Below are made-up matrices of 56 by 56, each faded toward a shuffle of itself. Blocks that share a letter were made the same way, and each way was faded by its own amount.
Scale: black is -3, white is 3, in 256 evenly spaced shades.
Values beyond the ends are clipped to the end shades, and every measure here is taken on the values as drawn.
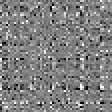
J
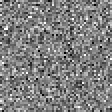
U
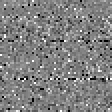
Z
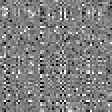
J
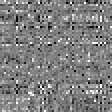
J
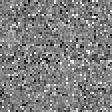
Z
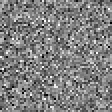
U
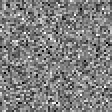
U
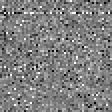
Z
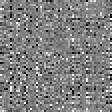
J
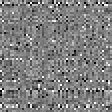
J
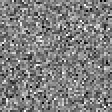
U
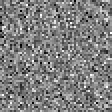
U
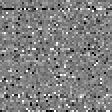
Z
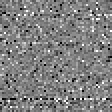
Z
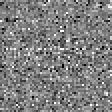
Z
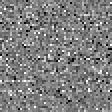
Z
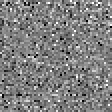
Z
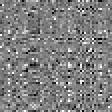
J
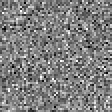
U
